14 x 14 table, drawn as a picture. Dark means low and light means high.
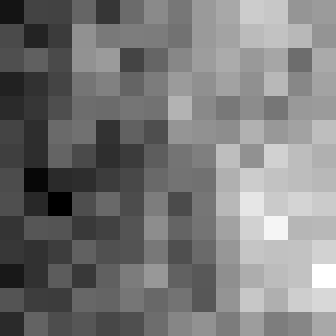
Slope: up to the right. Odd rows or columns: none. Stripes: none. Ninth with the lowest average: middle left.
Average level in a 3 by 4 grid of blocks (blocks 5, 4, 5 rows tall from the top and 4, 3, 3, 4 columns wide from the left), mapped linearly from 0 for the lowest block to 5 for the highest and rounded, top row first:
1234
0135
0225
